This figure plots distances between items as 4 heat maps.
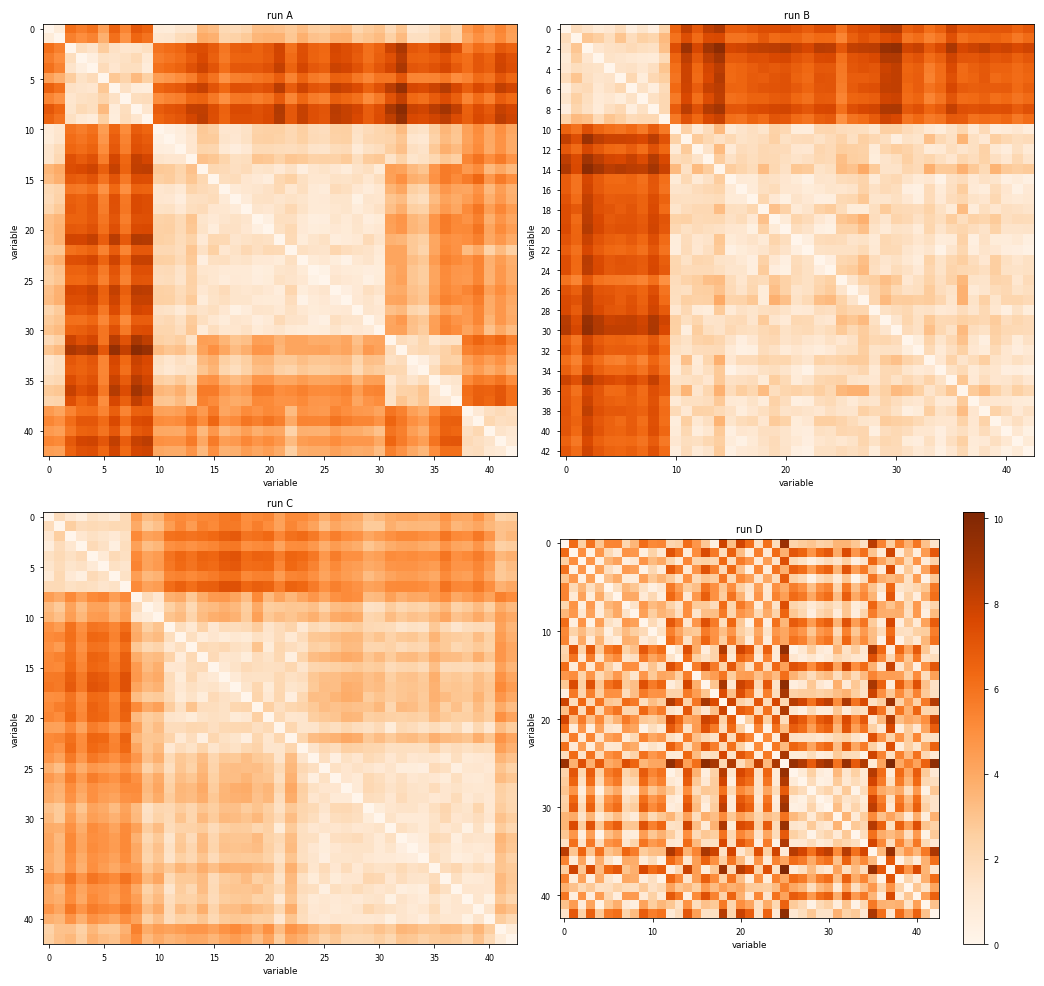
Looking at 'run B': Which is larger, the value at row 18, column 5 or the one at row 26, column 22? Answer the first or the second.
the first
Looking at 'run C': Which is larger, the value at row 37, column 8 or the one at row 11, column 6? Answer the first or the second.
the second
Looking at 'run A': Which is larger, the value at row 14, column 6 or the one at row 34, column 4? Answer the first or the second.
the first
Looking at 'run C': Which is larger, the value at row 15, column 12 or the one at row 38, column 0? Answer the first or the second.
the second
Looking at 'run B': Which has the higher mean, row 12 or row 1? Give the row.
1
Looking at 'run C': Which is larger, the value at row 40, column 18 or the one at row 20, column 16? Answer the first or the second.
the first
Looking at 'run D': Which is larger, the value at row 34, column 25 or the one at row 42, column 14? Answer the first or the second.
the first
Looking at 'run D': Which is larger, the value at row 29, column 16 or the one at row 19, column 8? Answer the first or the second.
the second
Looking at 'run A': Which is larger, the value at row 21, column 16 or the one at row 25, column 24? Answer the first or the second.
the first
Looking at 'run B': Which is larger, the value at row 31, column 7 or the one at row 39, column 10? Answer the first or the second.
the first
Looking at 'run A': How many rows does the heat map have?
43
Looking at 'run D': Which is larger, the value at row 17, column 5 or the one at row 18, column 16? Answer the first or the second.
the second
